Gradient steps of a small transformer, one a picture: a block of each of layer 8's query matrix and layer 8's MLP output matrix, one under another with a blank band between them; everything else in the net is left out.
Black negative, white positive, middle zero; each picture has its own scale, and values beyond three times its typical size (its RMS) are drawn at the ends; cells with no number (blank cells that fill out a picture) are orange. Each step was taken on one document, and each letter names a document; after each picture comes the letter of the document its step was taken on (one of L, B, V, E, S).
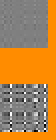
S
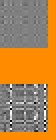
S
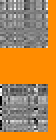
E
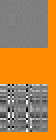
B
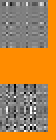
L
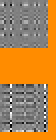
S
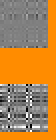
B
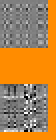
L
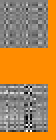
L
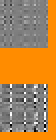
S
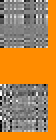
E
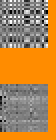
E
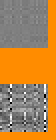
S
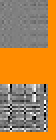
S
